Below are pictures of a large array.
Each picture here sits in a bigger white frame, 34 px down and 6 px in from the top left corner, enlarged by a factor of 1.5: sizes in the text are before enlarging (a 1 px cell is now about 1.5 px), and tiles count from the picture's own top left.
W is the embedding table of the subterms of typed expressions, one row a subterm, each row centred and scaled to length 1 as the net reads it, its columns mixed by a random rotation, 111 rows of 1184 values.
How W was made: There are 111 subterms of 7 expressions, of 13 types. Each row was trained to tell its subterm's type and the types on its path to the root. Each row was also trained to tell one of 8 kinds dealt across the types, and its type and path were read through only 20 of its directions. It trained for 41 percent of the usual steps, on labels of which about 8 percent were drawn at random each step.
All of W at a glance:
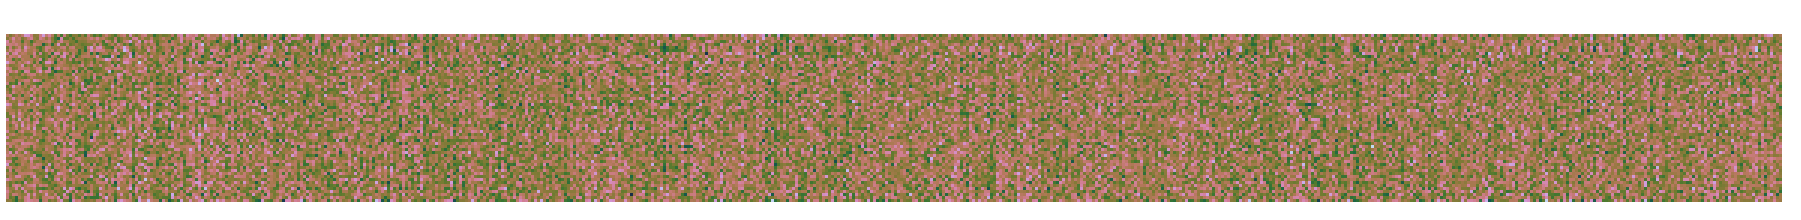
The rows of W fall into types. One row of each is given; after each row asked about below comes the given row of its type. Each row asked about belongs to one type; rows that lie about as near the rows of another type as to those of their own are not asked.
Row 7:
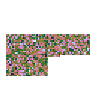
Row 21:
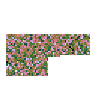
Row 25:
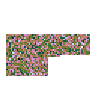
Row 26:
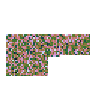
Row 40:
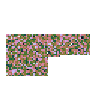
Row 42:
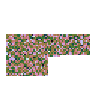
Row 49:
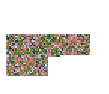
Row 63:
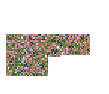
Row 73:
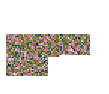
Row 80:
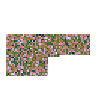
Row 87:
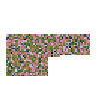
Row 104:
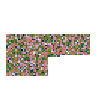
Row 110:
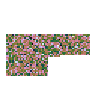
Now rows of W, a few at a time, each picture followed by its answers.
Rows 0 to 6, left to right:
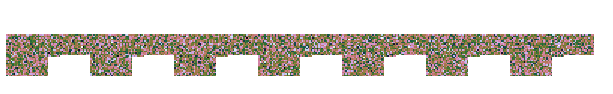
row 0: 63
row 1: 63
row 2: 110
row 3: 7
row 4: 25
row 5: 49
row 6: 49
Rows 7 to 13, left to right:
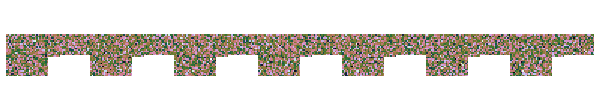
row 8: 80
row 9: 110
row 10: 110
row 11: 80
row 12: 87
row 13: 87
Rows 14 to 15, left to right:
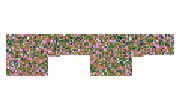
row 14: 73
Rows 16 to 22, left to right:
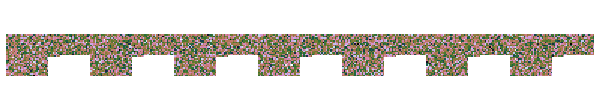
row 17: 25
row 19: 80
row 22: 49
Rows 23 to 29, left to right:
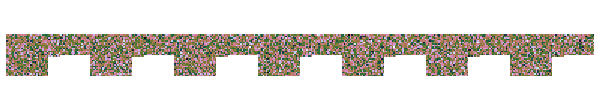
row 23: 7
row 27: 7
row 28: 104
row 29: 87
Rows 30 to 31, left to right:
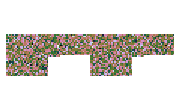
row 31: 42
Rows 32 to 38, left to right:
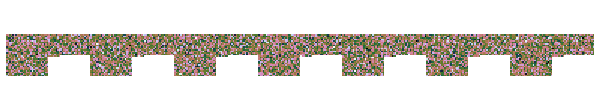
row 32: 87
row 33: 42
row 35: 7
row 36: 26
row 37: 25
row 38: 110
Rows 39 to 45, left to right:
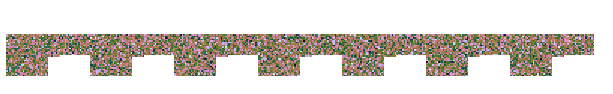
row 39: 87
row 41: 7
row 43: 73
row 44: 110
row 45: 40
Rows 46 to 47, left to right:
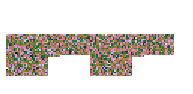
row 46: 49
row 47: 63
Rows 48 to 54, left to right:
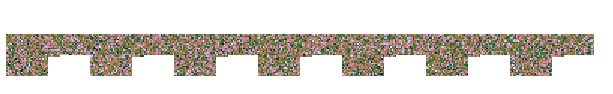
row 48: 40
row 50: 40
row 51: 49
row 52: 7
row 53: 21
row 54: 21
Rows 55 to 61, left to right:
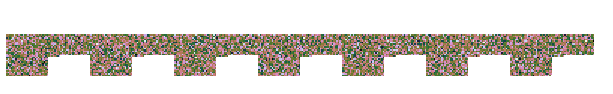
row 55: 110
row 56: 42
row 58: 63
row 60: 26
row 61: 42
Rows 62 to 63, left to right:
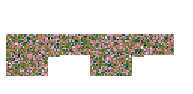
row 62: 26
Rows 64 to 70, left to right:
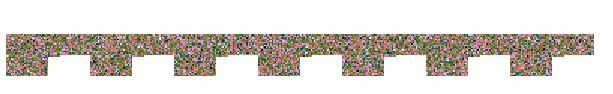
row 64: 80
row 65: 40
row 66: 110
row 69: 49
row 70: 21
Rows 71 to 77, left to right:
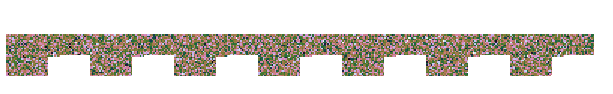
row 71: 80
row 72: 42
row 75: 63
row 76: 21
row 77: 42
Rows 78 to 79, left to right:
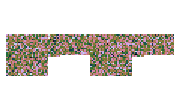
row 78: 63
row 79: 63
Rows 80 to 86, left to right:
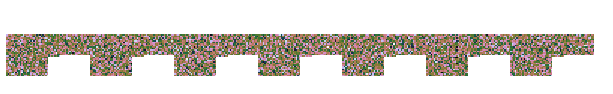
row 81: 73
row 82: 40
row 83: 25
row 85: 25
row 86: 80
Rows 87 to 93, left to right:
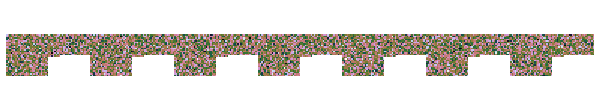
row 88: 80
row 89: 40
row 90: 80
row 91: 42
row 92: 21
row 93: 110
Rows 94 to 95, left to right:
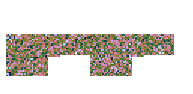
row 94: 21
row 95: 26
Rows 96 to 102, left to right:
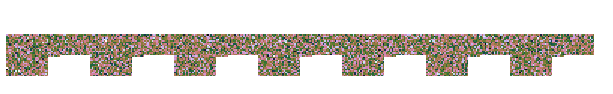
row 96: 49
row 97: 40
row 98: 80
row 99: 25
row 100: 26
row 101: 110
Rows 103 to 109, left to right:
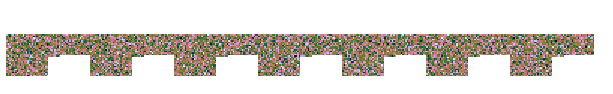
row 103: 26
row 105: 42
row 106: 26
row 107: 26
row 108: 63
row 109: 42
